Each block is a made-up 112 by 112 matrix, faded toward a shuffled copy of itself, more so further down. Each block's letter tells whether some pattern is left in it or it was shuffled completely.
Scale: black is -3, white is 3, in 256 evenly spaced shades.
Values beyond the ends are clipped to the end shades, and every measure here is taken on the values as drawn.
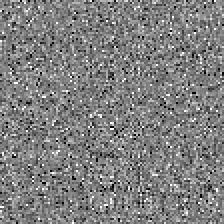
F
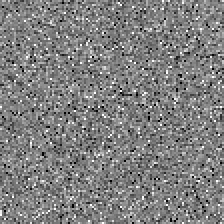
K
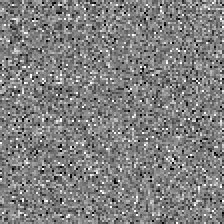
F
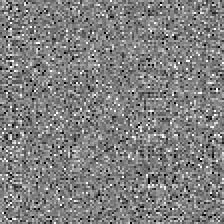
F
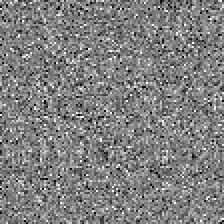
F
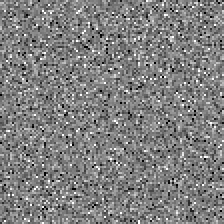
K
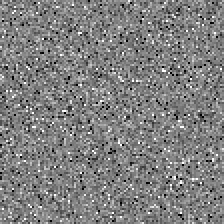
K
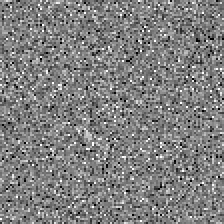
K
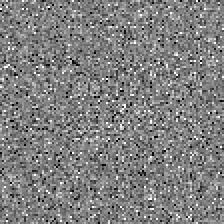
F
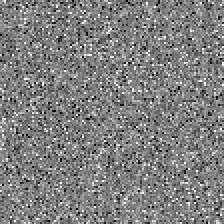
K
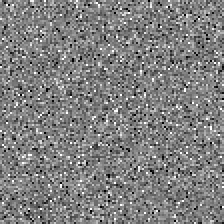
K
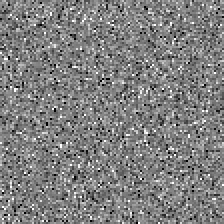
K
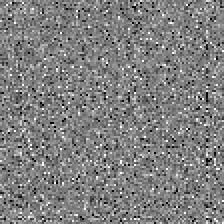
F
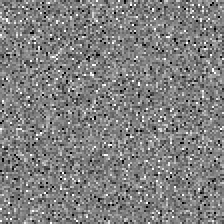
K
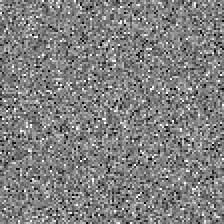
K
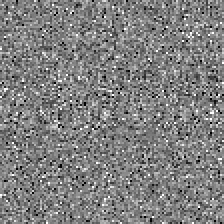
F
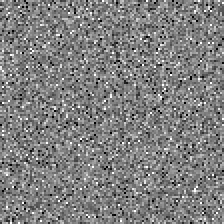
K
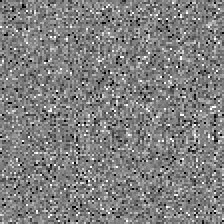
F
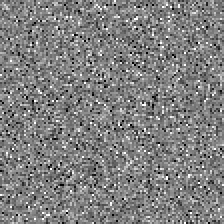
K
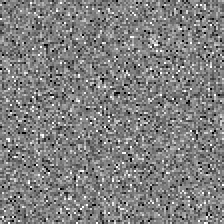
K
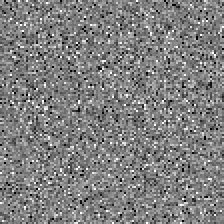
F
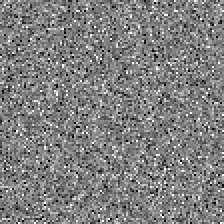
K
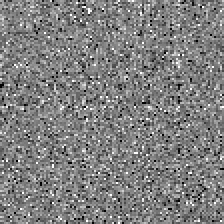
F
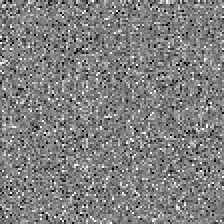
F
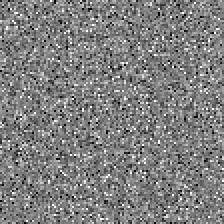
K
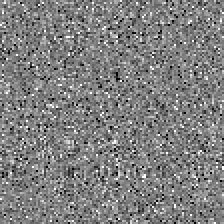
F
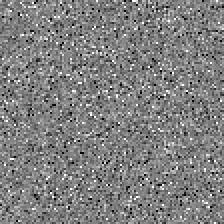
K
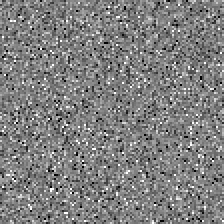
K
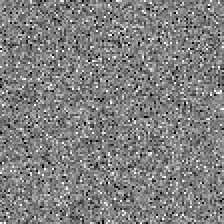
K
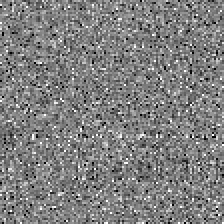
F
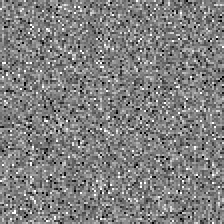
F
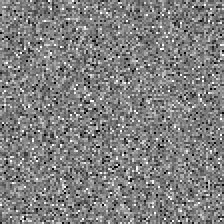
K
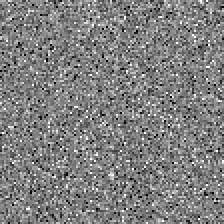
K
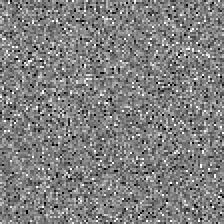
K
